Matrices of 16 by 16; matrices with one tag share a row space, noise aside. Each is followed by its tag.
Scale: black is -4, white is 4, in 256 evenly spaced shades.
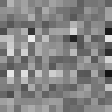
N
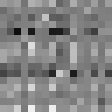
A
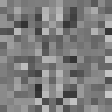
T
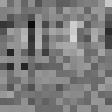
N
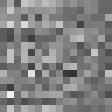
N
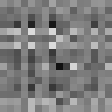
A
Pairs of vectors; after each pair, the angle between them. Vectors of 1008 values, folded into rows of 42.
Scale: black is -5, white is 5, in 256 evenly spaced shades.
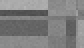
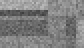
nearly parallel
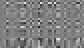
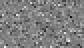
orthogonal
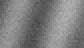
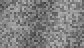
partly aligned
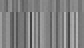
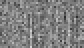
partly opposed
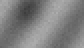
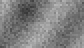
nearly parallel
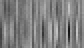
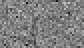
orthogonal
